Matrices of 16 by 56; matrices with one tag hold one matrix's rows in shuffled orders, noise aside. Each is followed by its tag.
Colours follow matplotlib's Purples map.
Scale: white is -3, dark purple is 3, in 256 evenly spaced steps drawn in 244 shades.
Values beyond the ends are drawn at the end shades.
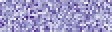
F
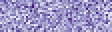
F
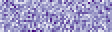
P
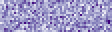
P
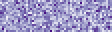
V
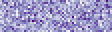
P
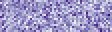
V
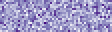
V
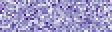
F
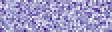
V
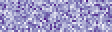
V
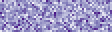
V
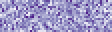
F
